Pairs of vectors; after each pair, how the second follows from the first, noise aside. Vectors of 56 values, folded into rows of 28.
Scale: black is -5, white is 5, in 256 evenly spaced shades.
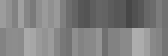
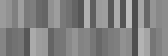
sign-scrambled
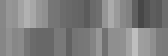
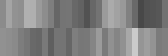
copied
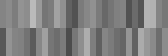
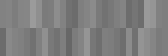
shrunk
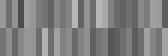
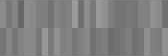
shrunk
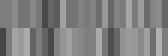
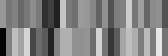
scaled up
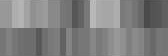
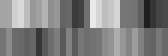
scaled up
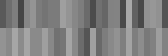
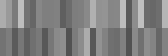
negated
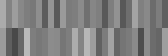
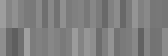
shrunk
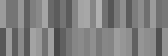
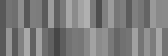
sign-scrambled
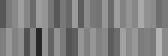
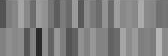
copied
